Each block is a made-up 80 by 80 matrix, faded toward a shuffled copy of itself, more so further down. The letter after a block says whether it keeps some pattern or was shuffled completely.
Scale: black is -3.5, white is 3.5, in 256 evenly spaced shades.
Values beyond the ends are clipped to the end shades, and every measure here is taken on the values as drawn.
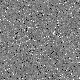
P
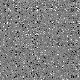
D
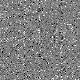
D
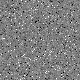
P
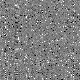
D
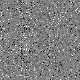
D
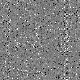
D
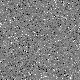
P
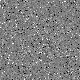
P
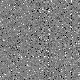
D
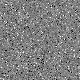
P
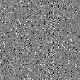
D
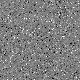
P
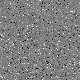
P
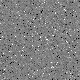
P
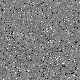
P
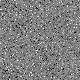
P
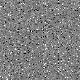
D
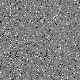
D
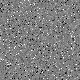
P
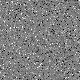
P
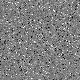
P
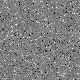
P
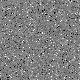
P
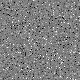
P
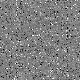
D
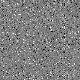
D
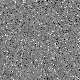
P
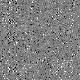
D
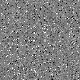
D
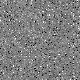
D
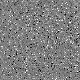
D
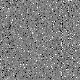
D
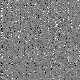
D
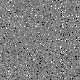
D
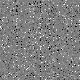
D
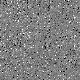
D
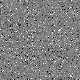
D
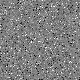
P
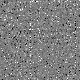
D
